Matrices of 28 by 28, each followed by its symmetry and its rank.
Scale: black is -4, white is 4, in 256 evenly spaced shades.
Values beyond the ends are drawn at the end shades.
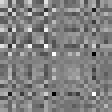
symmetric, rank three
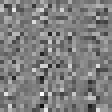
neither, rank five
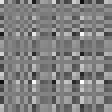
symmetric, rank one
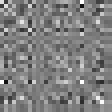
symmetric, rank three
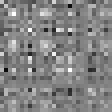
symmetric, rank three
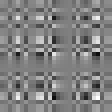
symmetric, rank one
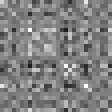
symmetric, rank three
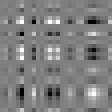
symmetric, rank one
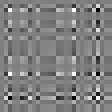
symmetric, rank one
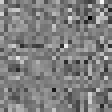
neither, rank five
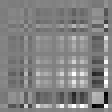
symmetric, rank one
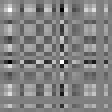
symmetric, rank one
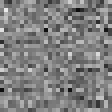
neither, rank five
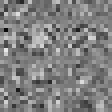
neither, rank five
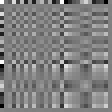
symmetric, rank one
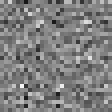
neither, rank five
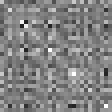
symmetric, rank three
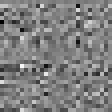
neither, rank five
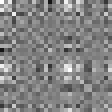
symmetric, rank three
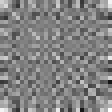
symmetric, rank three
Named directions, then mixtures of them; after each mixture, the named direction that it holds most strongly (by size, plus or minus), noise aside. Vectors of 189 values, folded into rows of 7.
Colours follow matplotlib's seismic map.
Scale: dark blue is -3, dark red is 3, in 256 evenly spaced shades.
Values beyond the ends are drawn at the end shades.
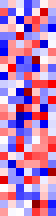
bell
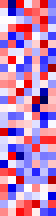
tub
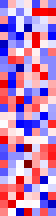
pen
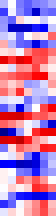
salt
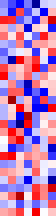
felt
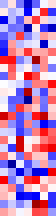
bell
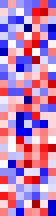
bell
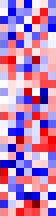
bell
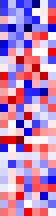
pen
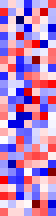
bell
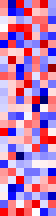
tub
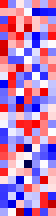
pen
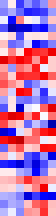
salt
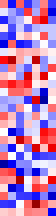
tub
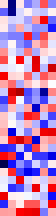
tub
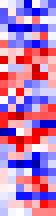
salt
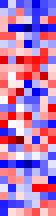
salt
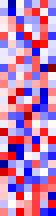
tub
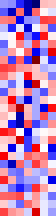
felt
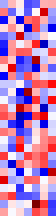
bell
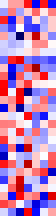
pen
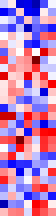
salt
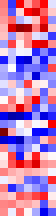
salt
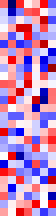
tub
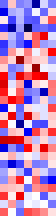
pen
